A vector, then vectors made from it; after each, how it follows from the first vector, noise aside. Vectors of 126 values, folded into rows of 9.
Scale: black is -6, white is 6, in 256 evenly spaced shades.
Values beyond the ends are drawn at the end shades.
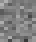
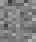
reversed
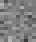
sign-scrambled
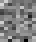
scaled up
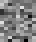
scaled up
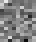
scaled up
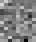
scaled up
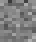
reversed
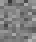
reversed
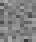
sign-scrambled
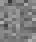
reversed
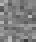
sign-scrambled
